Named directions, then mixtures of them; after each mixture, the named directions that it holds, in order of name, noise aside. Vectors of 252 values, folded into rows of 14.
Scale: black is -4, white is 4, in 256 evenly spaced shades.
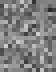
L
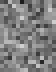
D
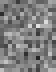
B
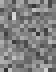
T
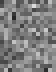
T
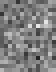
B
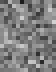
D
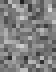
D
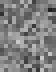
B, L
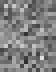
D, L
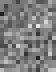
B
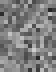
B, L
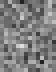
B, D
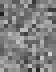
B, L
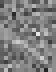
L, T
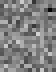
L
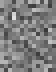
T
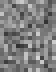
B, D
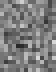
B, D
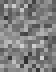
D, L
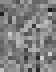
B, L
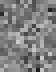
B, L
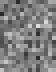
B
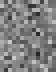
D, T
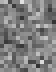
D
